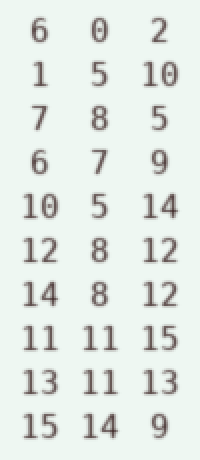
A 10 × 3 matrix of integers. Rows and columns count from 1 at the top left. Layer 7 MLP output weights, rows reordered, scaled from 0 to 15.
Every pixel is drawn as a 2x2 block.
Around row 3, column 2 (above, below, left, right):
5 7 7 5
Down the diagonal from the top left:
6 5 5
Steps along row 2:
up up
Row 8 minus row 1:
5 11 13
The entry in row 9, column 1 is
13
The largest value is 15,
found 2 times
